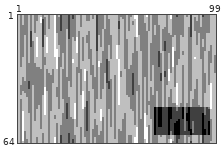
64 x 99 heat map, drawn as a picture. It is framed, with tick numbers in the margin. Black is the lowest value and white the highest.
Grain: streaks running down. Odd patch: lower, in the bottom right. Ninth with the lowest average: bottom right.
